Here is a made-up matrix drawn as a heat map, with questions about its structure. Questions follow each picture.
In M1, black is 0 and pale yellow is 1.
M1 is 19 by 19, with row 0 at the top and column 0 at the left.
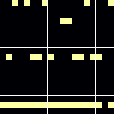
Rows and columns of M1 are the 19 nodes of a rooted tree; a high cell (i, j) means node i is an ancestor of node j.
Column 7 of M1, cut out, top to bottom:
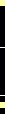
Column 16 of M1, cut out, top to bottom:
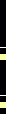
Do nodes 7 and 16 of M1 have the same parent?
no
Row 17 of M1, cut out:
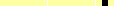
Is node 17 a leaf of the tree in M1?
no
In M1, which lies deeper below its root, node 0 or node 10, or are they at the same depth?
node 10
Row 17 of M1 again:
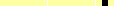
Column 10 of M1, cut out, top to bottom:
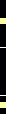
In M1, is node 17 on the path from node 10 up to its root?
yes
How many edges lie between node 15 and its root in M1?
2
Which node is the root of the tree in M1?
17
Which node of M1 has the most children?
9
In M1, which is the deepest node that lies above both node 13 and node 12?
9
